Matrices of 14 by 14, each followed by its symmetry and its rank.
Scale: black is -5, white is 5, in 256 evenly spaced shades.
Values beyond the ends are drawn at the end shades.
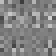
neither, rank three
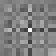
symmetric, rank two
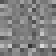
neither, rank three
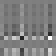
neither, rank one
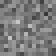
neither, full rank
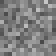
neither, full rank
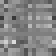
neither, rank three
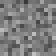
neither, full rank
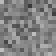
neither, full rank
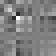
symmetric, rank two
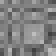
symmetric, rank two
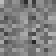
neither, rank three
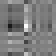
neither, rank one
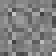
symmetric, rank two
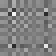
symmetric, rank two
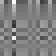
neither, rank one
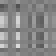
neither, rank one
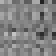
neither, rank three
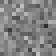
neither, full rank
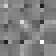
symmetric, rank two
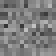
neither, rank three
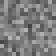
neither, full rank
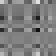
neither, rank one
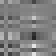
neither, rank one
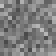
neither, full rank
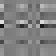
neither, rank one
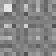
symmetric, rank two
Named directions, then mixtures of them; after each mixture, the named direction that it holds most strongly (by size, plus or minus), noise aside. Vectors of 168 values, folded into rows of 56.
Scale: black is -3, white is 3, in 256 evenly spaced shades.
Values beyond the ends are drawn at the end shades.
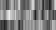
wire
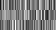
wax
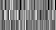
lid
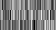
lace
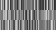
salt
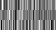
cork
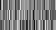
cork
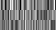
lid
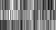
wire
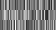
wax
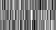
lace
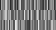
salt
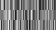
salt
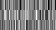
lid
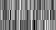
lace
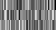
lid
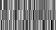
cork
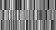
lid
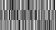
lid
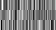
cork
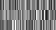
wax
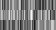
lace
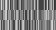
salt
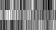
wire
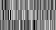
lace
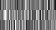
wax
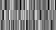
lid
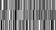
cork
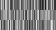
salt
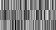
wax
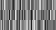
lace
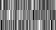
cork
